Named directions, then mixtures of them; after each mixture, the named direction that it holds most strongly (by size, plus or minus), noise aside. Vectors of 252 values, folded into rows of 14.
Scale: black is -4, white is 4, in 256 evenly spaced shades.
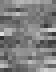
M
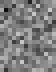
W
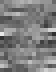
M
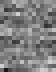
M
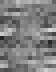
M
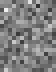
W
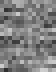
M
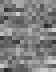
M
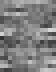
M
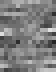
M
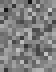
W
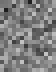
W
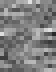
M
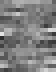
M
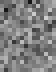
W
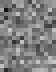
W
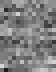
M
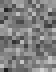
W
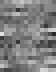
M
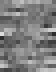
M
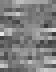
M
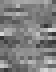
M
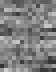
M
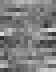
M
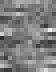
M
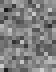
W
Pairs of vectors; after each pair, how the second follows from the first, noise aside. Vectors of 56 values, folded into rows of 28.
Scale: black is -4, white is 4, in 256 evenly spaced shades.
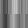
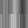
reversed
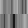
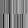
shuffled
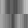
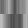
reversed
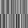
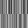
reversed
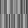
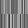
shuffled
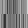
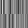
shuffled
